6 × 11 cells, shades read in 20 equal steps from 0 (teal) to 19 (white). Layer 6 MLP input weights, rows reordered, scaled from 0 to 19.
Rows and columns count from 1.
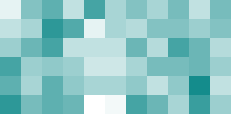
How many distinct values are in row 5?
5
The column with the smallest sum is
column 3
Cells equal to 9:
5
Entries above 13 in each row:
3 2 3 2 2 2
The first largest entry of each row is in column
1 5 4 5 8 5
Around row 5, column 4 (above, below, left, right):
11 7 6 12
